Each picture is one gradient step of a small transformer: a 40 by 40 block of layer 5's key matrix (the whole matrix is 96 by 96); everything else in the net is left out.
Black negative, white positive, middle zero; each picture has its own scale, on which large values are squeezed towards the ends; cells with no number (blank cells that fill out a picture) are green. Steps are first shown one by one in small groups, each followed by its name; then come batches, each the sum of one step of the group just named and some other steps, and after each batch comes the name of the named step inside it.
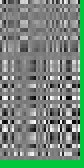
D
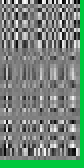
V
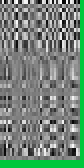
V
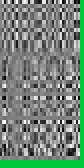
V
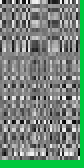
D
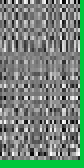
V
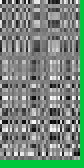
D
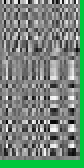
V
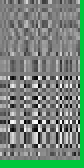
D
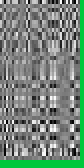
V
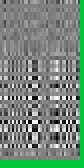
D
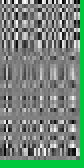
V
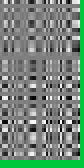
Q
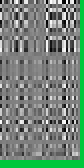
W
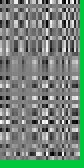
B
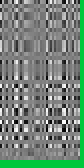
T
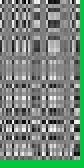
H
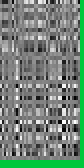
T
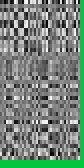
B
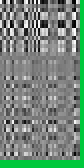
H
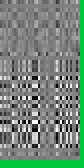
Q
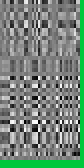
Q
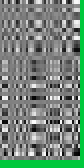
Q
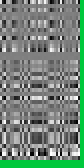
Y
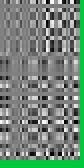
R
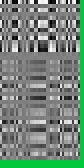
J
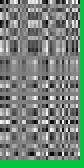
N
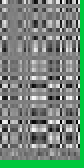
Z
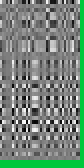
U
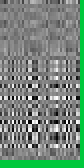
N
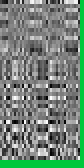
N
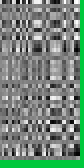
U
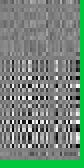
R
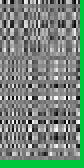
Y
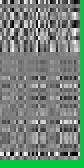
J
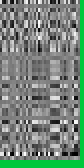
J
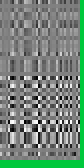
N
